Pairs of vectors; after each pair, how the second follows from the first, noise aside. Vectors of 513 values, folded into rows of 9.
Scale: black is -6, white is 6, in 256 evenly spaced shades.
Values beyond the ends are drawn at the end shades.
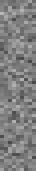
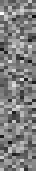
scaled up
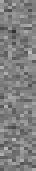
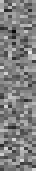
scaled up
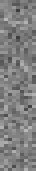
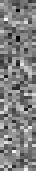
scaled up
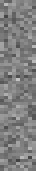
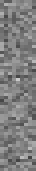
copied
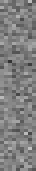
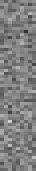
wrapped around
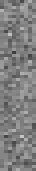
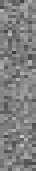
copied
